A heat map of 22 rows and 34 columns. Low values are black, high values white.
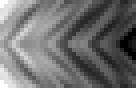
The field climbs toward the left. The ninth with the lowest average is the middle right. There are no lone odd cells. The top and bottom halves mirror each other.
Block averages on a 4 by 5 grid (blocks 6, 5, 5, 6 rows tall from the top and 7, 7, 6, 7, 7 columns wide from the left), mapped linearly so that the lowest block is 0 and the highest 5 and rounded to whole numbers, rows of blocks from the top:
53211 | 44210 | 44210 | 53211
